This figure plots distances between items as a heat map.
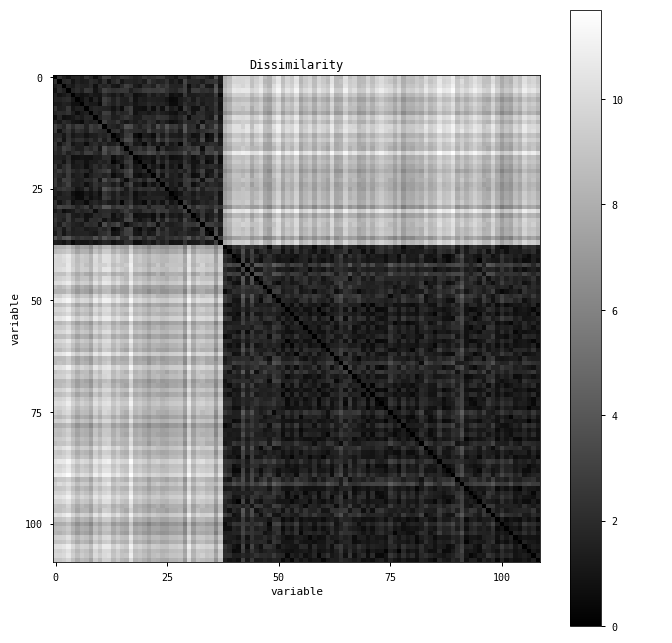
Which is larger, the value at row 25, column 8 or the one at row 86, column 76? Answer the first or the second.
the second
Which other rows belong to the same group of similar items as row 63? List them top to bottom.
38, 39, 40, 41, 42, 43, 44, 45, 46, 47, 48, 49, 50, 51, 52, 53, 54, 55, 56, 57, 58, 59, 60, 61, 62, 64, 65, 66, 67, 68, 69, 70, 71, 72, 73, 74, 75, 76, 77, 78, 79, 80, 81, 82, 83, 84, 85, 86, 87, 88, 89, 90, 91, 92, 93, 94, 95, 96, 97, 98, 99, 100, 101, 102, 103, 104, 105, 106, 107, 108
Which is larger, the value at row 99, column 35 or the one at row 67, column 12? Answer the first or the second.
the second
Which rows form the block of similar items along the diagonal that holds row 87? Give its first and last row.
38 to 108
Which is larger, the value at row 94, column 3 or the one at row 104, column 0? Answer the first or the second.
the first
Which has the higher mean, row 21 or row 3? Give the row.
3
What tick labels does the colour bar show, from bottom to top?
0, 2, 4, 6, 8, 10
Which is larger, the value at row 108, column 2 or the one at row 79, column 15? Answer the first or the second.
the first
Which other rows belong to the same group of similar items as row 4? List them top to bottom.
0, 1, 2, 3, 5, 6, 7, 8, 9, 10, 11, 12, 13, 14, 15, 16, 17, 18, 19, 20, 21, 22, 23, 24, 25, 26, 27, 28, 29, 30, 31, 32, 33, 34, 35, 36, 37
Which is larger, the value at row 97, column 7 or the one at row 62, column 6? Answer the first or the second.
the second
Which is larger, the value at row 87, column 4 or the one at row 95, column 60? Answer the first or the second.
the first
